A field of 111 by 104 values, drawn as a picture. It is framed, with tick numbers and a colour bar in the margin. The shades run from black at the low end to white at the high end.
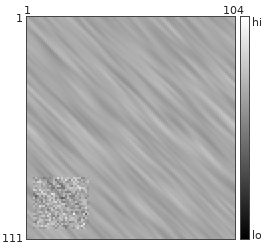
Odd patch: rougher, in the bottom left. Histogram: heavy tails on both sides. Grain: diagonal, down to the right. Roughest part: bottom left. Mirror symmetry: none.
